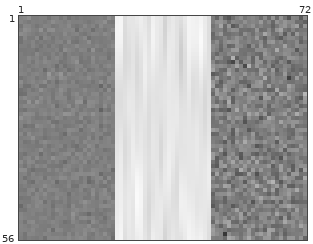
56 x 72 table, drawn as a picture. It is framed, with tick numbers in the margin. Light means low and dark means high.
The table splits into one row of 3 panels. Panel 1,1: middling, fine-grained, faint in contrast. Panel 1,2: very low, streaked downward, faint in contrast. Panel 1,3: middling, fine-grained.
